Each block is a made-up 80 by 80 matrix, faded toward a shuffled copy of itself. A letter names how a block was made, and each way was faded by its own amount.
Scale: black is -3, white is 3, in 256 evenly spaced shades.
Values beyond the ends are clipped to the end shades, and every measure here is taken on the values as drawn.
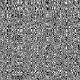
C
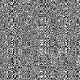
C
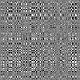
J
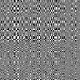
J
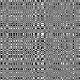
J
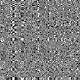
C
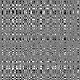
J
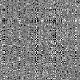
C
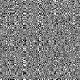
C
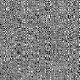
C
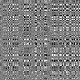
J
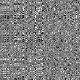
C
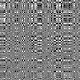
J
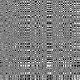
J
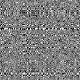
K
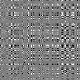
J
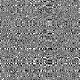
K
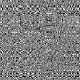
K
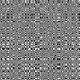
J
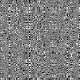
C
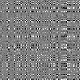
J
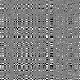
J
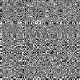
K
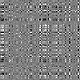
J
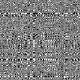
K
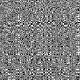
K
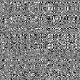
K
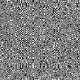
C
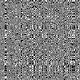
C
